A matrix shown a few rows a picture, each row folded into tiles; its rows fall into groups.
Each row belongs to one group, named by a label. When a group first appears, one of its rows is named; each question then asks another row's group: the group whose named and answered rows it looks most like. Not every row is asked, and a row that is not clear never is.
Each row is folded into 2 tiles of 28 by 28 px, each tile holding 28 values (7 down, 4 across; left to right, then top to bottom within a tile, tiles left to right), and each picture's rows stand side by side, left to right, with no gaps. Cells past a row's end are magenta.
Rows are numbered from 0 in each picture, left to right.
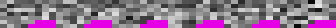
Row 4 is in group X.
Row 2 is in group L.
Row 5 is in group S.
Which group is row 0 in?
X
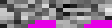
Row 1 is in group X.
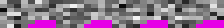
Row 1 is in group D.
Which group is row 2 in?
X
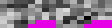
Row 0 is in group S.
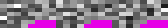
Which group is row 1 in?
D
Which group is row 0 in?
D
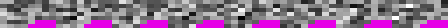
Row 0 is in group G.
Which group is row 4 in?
D
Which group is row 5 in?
D
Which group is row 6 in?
S
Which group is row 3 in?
D
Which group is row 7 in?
D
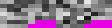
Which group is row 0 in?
G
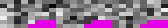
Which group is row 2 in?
D
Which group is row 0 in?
G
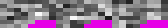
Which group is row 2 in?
S
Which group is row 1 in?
X
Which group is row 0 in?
G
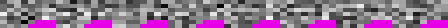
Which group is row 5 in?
X
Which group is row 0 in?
L
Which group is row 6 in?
D
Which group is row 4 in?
X
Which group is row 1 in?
G
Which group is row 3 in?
D
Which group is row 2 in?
G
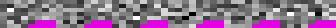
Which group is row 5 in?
D
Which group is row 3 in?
G
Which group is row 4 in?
L
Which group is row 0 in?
L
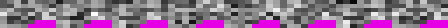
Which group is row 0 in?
L
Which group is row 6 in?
S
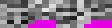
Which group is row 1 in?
G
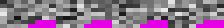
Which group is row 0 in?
L
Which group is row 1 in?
G
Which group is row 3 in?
D
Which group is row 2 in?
X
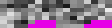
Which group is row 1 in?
L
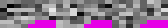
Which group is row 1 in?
G
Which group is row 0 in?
X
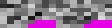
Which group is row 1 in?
L
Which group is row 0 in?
L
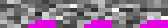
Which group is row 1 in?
D
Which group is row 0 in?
L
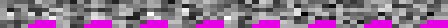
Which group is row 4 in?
S
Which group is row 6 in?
X
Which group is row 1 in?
S
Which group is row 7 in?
L
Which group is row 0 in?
D
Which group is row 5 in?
G
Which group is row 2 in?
S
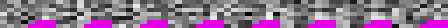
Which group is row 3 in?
X
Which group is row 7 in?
L
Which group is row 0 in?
L
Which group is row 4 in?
X
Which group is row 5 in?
S
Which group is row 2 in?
G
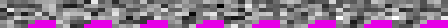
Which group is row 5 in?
G
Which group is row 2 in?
L
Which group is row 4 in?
G
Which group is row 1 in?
S
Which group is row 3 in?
D
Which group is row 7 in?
D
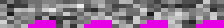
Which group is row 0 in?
X
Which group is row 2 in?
L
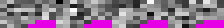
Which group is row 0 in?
X
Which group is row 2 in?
S
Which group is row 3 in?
S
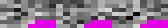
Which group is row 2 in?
G
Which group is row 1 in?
X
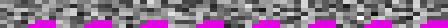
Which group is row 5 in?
G
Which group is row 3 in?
G
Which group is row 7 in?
G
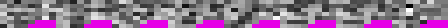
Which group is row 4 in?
D
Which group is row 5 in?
G
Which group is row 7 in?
S
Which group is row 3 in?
G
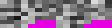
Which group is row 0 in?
G
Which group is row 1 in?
S
